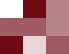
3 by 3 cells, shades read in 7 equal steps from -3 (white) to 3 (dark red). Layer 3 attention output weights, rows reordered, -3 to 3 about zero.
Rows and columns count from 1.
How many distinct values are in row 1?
3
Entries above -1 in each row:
2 3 2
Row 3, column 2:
-2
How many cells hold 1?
3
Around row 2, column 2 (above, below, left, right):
3 -2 1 0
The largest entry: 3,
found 2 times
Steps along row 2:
same down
